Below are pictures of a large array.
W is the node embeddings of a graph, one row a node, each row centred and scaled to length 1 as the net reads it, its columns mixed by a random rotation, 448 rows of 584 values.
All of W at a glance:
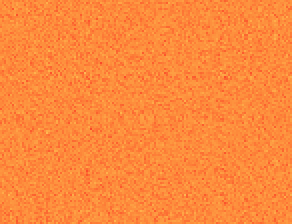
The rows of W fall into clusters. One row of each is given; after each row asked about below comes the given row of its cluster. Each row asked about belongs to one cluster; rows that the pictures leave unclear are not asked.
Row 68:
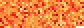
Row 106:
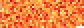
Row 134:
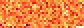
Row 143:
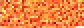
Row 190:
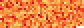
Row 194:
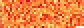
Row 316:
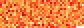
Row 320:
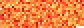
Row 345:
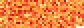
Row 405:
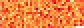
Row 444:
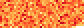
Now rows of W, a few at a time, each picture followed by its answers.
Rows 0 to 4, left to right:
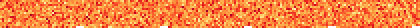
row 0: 190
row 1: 316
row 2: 68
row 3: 405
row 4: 320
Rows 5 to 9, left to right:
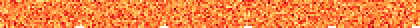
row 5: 106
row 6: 106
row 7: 405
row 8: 190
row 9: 320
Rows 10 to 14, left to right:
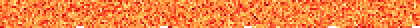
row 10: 68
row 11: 345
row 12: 68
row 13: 316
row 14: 320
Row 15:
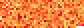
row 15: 134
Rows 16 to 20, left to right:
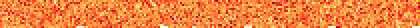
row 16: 194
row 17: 320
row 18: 316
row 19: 194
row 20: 68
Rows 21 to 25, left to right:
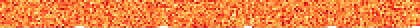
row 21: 316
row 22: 444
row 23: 320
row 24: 345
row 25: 405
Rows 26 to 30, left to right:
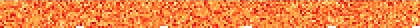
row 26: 68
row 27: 190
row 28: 444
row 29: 345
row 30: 345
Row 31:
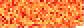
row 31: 316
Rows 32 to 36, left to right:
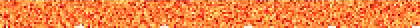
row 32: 106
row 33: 106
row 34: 190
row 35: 143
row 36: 68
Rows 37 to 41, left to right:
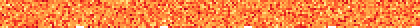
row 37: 320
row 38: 106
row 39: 134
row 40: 405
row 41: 143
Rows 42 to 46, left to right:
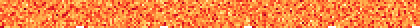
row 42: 68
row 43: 68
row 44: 106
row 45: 68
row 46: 320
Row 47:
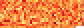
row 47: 143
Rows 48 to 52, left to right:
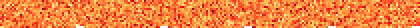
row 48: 320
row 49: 316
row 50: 68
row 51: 68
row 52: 143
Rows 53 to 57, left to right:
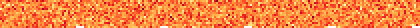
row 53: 320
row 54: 194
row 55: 316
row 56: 444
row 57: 320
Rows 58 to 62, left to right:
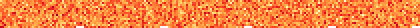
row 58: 68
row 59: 134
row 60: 405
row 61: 134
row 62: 345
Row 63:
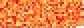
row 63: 190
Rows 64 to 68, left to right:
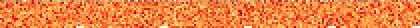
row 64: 190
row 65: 316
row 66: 134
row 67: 194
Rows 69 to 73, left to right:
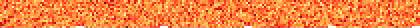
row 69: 143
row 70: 194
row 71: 68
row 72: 320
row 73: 143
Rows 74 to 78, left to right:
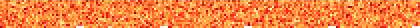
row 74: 68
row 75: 316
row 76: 68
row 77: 143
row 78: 68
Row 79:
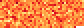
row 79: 190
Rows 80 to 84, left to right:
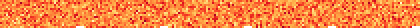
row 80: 194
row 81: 190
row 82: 106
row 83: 106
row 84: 190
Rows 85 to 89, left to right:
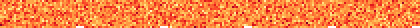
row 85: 143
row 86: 134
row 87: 320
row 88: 143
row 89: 68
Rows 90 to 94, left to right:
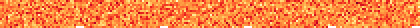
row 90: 405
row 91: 190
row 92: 345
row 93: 320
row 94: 194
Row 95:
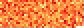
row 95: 345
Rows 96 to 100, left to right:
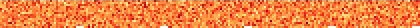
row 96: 190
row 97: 106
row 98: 68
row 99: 143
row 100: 405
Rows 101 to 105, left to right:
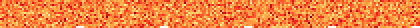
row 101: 190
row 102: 316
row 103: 190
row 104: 405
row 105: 143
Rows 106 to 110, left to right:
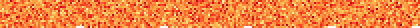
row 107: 106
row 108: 194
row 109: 444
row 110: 106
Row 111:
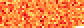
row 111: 444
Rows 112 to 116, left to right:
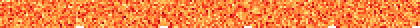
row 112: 345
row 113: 345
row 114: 68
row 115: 106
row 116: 68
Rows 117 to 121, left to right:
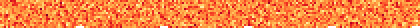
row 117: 106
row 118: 320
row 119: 134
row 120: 190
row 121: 106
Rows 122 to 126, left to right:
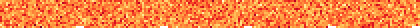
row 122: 444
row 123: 345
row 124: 194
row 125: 320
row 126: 320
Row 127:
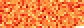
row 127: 444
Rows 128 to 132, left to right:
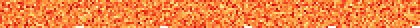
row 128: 444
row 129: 143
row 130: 320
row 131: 190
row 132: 68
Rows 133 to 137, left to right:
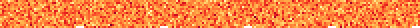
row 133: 345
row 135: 106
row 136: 316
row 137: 106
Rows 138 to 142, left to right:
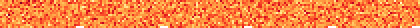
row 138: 194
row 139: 345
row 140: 405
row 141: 190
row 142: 190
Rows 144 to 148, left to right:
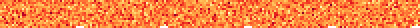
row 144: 316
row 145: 106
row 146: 106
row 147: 316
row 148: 106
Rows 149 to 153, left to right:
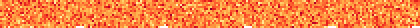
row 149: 194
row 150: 106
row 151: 320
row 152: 444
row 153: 405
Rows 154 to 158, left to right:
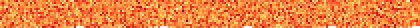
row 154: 405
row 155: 405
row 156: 143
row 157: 405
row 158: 405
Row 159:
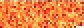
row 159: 68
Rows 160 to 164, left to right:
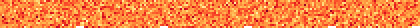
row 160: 316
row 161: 134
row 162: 134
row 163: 143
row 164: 444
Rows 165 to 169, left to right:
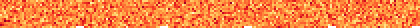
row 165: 143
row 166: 444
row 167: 190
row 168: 320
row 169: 194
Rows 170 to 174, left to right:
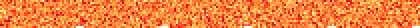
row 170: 143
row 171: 444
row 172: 405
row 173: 106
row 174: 106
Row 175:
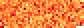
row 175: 68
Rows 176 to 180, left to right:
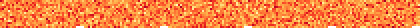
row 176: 190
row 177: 106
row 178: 320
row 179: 143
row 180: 316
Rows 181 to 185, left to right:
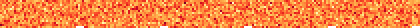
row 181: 143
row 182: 68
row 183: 190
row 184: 134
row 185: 345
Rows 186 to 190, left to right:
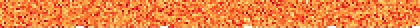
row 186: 134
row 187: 68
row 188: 345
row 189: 194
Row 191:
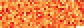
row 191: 405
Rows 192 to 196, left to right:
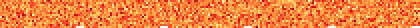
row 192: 316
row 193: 405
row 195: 106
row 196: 143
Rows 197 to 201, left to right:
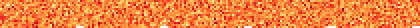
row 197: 320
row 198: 106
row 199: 190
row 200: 444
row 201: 405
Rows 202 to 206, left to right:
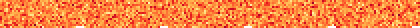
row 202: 444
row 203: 190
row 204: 316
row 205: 106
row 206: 68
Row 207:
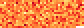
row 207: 190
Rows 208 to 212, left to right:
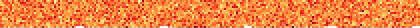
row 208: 194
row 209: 194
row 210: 320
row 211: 444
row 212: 190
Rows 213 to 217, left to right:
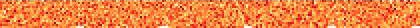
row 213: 143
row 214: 444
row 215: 320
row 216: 106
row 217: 194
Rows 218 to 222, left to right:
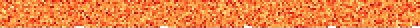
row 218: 143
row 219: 316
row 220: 320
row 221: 405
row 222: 68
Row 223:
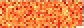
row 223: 134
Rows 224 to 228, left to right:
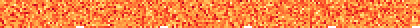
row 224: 68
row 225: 134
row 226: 106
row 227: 134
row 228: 345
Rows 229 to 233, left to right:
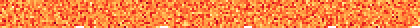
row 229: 143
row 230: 444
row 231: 190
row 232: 194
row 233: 444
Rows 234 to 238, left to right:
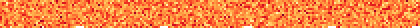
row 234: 444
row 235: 316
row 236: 444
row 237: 190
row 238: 68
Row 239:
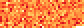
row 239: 444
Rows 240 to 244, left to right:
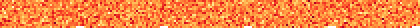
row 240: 143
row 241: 190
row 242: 345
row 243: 444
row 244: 190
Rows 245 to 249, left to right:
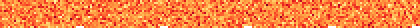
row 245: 194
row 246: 345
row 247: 345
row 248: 316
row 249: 320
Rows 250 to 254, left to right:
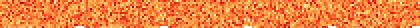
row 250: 194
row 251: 405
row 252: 345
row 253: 320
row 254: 190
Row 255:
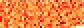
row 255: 444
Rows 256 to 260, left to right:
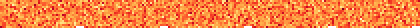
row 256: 68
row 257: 134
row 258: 194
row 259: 134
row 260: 405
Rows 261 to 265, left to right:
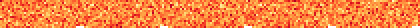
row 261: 190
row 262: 320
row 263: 320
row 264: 320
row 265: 106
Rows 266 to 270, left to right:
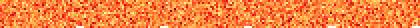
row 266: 68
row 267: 190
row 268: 405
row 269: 345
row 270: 106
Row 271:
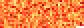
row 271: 68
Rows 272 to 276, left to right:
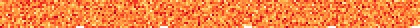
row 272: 194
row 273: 134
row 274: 345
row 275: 143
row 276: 444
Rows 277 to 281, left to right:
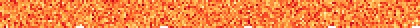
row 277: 106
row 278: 194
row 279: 134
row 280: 68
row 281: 106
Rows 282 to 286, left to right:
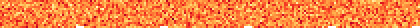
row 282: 320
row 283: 143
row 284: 316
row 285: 190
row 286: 106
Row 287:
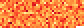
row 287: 190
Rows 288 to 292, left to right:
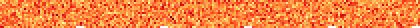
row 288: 68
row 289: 190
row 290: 316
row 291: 345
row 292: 106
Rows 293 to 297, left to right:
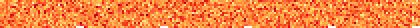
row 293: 68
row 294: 68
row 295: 190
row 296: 320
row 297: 345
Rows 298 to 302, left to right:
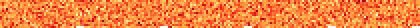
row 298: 405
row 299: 143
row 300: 68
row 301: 345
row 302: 194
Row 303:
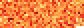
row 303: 345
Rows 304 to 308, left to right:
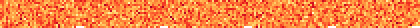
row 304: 405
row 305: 190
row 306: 316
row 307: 106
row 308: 444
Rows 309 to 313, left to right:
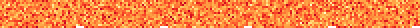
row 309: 320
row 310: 134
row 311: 316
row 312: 68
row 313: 134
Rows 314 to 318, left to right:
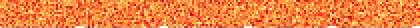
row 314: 190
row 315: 106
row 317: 143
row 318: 190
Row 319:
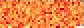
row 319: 316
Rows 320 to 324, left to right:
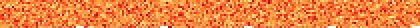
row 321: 68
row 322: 68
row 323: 190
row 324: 345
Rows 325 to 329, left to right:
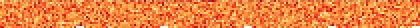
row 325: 68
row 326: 316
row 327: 320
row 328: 68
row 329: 405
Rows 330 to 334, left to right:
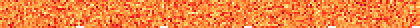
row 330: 405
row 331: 320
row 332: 190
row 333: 134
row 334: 194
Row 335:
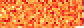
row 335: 143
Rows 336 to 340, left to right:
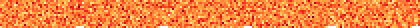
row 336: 190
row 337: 444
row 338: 143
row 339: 444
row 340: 106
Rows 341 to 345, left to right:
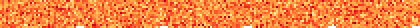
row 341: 405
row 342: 405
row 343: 444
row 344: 106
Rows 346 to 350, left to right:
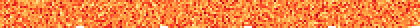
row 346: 106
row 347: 320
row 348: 405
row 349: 68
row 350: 444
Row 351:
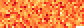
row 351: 106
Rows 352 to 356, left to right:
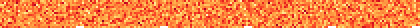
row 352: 190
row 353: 143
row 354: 405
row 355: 190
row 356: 320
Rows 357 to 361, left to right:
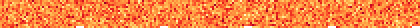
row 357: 405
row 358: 194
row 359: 405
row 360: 143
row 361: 68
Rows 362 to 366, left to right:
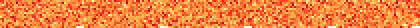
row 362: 190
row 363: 345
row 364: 143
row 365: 194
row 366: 106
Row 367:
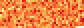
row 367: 143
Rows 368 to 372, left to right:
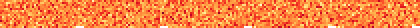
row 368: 444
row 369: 345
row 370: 316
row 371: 320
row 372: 320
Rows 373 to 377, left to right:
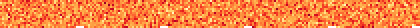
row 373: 194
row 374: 194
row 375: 143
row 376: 68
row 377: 320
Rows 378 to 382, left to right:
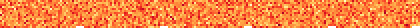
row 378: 134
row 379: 405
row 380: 316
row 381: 134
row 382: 345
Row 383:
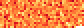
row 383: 106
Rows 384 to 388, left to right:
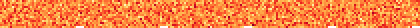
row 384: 143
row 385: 345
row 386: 444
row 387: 143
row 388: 405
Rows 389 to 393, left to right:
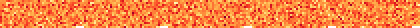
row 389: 444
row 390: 444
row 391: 444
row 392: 405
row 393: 316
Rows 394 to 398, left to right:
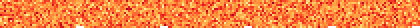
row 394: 345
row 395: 320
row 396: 68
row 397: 194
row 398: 405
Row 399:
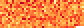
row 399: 194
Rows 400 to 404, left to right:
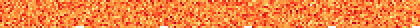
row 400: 444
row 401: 143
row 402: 316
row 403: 68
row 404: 345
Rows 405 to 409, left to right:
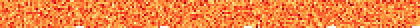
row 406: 405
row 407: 190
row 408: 106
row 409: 316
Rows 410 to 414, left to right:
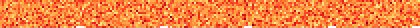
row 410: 405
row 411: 190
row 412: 316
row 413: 143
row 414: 345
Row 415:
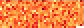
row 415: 320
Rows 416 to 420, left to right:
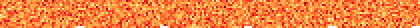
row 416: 143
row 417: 320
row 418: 405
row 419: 345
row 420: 190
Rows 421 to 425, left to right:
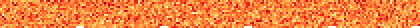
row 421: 316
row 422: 194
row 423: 190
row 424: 143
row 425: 194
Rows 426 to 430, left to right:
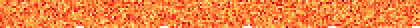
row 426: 68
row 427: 194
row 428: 106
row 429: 194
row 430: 143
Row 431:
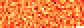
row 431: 405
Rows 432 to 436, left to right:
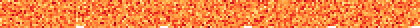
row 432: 345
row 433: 345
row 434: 444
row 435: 143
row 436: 444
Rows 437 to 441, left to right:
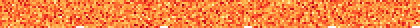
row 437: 194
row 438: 316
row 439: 345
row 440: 106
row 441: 316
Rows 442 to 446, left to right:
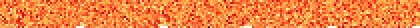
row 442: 316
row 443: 345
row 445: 345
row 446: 190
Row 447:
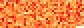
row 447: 190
